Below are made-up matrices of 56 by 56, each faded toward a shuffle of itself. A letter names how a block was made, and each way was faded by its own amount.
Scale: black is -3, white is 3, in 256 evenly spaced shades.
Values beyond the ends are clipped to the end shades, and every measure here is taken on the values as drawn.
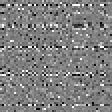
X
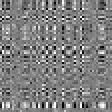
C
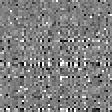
X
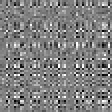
C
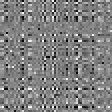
C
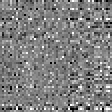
X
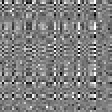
C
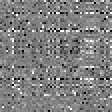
X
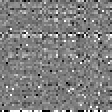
X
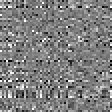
X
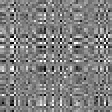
C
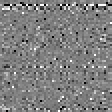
X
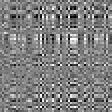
C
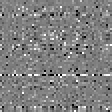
X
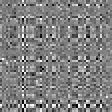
C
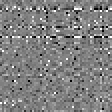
X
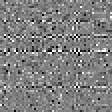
X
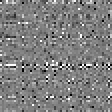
X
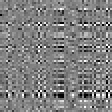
C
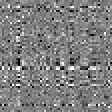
X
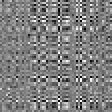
C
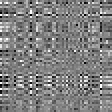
C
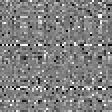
X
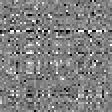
X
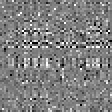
X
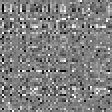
X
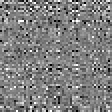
X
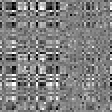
C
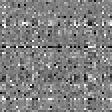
X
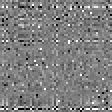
X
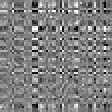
C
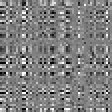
C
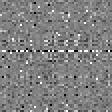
X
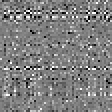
X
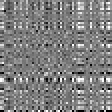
C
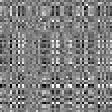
C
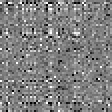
X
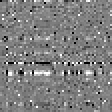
X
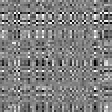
C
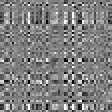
C
